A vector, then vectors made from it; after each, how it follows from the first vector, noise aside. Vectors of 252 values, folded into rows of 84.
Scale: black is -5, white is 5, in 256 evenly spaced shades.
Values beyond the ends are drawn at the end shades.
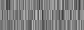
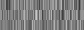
copied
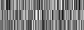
scaled up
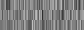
copied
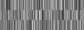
copied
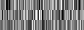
scaled up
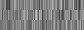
copied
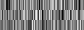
scaled up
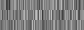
copied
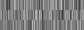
copied
